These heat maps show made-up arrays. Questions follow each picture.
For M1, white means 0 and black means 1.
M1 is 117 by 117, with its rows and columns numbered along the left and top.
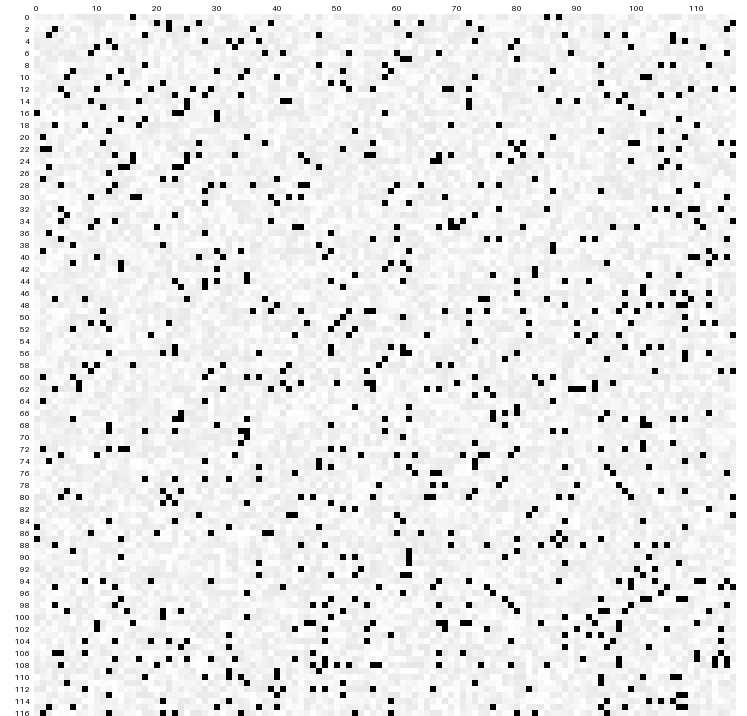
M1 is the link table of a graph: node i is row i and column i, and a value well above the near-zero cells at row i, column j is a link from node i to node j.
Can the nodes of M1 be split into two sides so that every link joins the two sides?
yes
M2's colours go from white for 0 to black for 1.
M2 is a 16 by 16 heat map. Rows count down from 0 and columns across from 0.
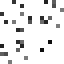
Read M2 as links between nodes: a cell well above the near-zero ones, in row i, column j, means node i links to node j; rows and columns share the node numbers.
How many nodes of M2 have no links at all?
2
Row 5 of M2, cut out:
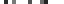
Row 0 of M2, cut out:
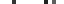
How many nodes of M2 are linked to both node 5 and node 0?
2
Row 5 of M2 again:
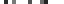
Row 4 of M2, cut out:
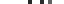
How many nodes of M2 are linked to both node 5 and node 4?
2
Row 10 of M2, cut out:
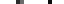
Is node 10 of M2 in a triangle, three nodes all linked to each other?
yes
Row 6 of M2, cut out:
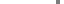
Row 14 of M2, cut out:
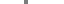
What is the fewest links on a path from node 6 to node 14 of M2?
1
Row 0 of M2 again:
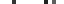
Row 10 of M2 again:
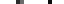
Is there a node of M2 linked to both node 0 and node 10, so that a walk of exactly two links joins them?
no
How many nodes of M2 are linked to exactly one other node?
4
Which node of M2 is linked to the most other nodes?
node 5
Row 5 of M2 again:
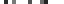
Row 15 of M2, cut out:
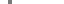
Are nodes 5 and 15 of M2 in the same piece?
no
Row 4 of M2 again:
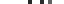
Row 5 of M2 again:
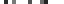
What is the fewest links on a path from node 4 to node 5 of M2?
2
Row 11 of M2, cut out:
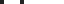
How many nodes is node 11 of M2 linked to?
2
